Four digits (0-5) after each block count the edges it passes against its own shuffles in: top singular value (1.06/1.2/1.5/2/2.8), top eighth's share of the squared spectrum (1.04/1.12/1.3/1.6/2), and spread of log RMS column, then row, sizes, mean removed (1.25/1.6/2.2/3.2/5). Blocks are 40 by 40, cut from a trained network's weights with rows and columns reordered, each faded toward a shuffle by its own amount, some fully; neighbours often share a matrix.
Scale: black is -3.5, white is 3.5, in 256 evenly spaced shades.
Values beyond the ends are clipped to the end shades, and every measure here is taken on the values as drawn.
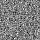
0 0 0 0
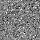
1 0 0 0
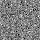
0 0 0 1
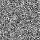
2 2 0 0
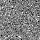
0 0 0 0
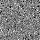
0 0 0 0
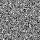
0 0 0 0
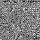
2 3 1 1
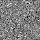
0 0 0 0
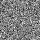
0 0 0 0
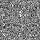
2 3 1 1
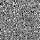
2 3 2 2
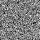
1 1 0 0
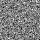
0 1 0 0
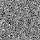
2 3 1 1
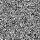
1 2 0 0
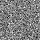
1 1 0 0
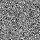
1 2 0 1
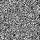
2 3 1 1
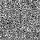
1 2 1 1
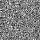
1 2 0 0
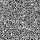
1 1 0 0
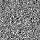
2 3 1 1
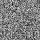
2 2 0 0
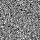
1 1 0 0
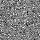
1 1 0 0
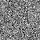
1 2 0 0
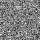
0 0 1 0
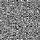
2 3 1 1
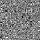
2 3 2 1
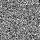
0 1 0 0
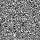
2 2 0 0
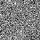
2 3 1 0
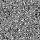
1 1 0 0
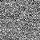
2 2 0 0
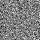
1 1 0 0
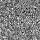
1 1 0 0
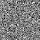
2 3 1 1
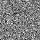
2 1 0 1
